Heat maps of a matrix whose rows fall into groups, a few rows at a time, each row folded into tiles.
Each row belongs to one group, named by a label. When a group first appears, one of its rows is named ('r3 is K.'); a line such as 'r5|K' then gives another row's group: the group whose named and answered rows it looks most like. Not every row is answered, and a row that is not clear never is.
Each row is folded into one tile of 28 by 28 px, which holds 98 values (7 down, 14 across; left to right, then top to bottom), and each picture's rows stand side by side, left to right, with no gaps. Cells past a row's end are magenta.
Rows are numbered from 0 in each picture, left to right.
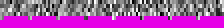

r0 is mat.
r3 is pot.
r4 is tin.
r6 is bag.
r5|pot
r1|pot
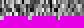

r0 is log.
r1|tin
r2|bag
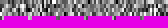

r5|pot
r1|log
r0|bag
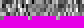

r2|tin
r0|tin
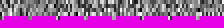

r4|tin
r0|pot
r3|log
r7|tin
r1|mat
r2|log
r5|bag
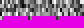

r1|pot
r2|pot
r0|log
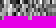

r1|log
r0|bag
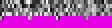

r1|tin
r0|log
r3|bag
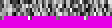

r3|log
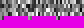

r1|tin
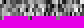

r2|tin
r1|pot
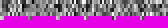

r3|tin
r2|tin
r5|log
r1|mat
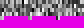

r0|log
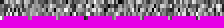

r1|bag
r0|log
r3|pot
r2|mat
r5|mat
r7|bag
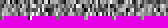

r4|tin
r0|bag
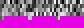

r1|tin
